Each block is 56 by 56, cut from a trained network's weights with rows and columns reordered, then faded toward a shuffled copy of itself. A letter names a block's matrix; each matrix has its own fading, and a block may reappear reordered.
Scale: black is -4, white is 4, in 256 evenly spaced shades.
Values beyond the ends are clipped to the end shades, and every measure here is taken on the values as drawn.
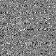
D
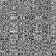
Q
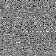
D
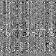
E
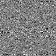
D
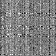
E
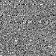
D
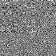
D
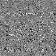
D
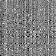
E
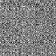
Q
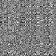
Q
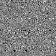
D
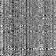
E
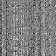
E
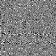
D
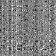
E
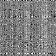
E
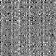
E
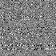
D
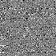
D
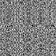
Q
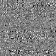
D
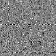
D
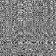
Q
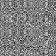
Q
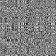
Q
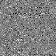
D
